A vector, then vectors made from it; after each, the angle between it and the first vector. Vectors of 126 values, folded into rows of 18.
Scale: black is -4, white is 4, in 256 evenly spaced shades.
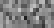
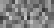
partly opposed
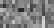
partly opposed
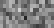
nearly parallel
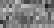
orthogonal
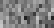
partly aligned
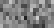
nearly parallel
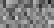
orthogonal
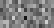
partly aligned
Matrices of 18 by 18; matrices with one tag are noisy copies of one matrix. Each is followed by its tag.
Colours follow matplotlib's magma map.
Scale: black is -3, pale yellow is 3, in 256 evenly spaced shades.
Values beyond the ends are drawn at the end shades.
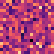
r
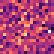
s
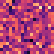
r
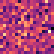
s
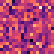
r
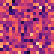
r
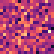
s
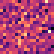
s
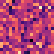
r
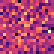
s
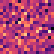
s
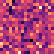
r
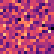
s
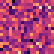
r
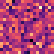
r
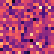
r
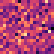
s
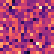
r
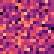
s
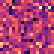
r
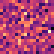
s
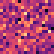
s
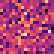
s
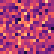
s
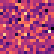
s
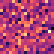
s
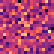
s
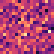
s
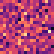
s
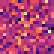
s
